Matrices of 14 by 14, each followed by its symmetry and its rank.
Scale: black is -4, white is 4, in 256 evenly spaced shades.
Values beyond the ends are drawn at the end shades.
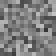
antisymmetric, full rank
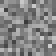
neither, full rank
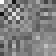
symmetric, rank three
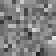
antisymmetric, full rank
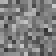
neither, full rank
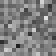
antisymmetric, full rank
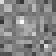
symmetric, rank three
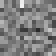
neither, rank three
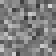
neither, full rank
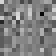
neither, rank three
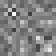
symmetric, rank three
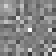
symmetric, rank three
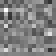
neither, rank three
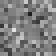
antisymmetric, full rank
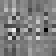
neither, rank three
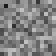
neither, full rank
